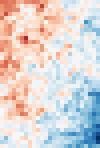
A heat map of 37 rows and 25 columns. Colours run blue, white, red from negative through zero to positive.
Stripes: none. Mirror symmetry: none. Ninth with the highest average: top left. Slope: up to the top left.
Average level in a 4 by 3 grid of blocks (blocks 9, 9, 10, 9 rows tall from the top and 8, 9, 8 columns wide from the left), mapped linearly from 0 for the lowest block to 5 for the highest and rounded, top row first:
553
543
531
320
